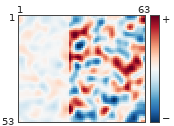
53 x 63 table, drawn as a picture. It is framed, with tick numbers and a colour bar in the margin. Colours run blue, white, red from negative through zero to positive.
Ninth with the lowest average: bottom right. Grain: blotchy. Slope: none. Stripes: none. Mirror symmetry: none. Seam: vertical, 40% of the way across, the left part calmer.
